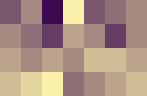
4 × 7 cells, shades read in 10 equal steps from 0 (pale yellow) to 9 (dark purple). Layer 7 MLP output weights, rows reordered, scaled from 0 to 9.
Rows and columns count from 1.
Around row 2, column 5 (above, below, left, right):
6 2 3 7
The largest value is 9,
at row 1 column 3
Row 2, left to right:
4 5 7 3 4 7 4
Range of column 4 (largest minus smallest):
5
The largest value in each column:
6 5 9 5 6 7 4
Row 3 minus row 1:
-3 0 -6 4 -4 -3 -1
